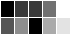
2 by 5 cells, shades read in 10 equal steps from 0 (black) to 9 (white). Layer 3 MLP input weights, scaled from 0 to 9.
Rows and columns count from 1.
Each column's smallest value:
0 2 0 4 8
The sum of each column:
3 7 2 10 17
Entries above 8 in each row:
1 0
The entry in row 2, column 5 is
8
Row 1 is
0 2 2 4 9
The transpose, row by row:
0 3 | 2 5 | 2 0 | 4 6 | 9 8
